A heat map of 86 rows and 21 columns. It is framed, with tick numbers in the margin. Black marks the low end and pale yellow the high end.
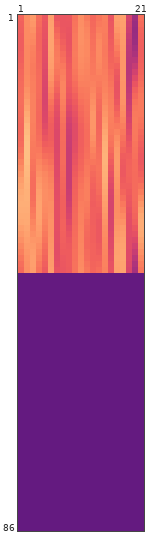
The table splits into 2 rows of 1 panel. Panel 1,1: high, streaked downward. Panel 2,1: low, flat.
